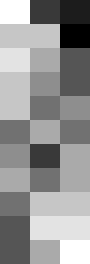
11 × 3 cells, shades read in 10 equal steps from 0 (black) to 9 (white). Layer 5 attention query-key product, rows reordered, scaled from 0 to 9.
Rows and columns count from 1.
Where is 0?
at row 2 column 3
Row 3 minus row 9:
4 -1 -4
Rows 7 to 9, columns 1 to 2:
5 2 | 6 4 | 4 7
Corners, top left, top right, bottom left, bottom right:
9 1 3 9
